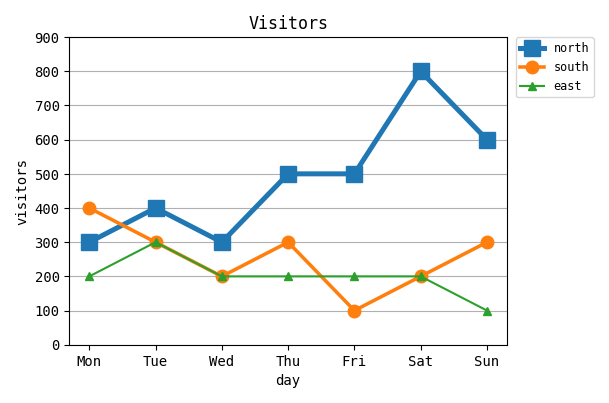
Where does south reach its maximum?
Mon
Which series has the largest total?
north
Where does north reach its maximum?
Sat
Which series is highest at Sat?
north
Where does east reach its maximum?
Tue
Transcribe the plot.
Title: Visitors
x-axis: day, ticks Mon Tue Wed Thu Fri Sat Sun
y-axis: visitors, ticks 0 100 200 300 400 500 600 700 800 900
Legend: north, south, east
Values:
north: 300 400 300 500 500 800 600
south: 400 300 200 300 100 200 300
east: 200 300 200 200 200 200 100
